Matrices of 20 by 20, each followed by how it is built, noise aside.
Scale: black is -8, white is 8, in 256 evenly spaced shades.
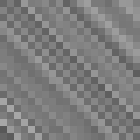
Toeplitz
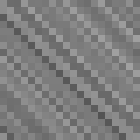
Toeplitz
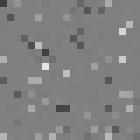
sparse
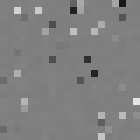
sparse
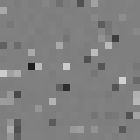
sparse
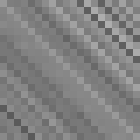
Toeplitz
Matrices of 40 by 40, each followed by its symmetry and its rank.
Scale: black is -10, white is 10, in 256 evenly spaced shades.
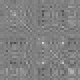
symmetric, rank five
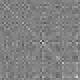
symmetric, rank five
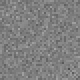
symmetric, full rank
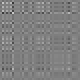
symmetric, rank one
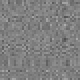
neither, rank five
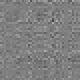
neither, rank five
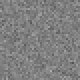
neither, full rank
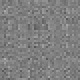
neither, rank five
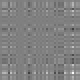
symmetric, rank one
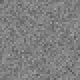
symmetric, full rank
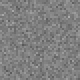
neither, full rank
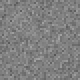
symmetric, full rank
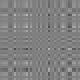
symmetric, rank one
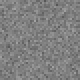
neither, full rank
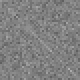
symmetric, full rank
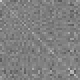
symmetric, rank five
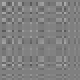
symmetric, rank one
